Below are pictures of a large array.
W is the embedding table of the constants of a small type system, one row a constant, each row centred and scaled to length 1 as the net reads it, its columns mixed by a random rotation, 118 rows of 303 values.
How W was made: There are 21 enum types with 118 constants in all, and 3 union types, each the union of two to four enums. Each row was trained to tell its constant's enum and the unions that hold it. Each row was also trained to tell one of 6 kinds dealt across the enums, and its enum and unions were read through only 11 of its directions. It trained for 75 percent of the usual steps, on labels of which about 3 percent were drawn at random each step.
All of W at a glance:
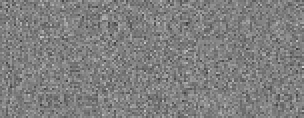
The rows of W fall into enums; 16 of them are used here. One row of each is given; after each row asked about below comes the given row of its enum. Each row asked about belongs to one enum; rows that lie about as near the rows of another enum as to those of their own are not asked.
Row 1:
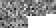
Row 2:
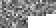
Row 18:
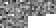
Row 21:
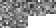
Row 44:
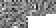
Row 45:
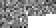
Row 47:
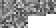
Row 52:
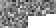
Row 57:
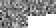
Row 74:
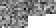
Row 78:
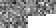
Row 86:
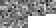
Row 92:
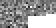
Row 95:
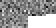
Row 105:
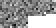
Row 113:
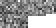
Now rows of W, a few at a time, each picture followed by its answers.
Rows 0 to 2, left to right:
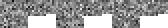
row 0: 78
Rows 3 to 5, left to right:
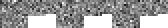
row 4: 2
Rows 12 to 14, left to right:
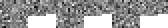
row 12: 18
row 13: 21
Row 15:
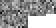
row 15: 86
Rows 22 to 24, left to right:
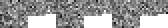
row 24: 57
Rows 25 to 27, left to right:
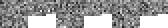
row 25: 113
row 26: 45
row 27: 57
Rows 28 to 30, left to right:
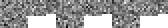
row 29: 57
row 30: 86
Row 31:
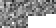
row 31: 45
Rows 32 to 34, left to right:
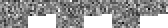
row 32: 113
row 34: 47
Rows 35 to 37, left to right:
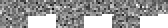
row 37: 92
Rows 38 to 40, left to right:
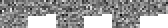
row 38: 78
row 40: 21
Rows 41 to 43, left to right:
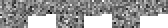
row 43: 52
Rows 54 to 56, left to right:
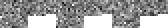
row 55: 21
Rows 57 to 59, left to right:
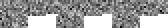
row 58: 78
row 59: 47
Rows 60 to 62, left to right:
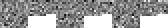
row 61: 21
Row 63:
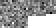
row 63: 74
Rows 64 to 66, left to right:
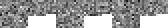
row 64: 57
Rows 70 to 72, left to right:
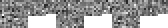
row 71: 86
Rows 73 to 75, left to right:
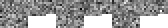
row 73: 95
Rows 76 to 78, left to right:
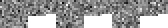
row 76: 86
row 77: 105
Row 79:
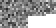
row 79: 105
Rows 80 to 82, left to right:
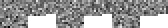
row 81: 47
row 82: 57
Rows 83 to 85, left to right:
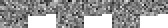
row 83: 86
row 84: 52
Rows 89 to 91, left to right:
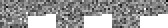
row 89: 45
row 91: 113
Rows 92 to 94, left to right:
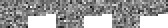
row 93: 18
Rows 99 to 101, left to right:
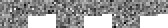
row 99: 47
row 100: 113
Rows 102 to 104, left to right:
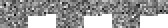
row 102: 2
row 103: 105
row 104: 47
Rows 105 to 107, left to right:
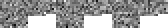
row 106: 74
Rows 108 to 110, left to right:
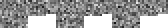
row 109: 113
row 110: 52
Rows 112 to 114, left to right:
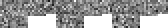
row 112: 78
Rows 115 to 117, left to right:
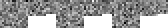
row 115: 52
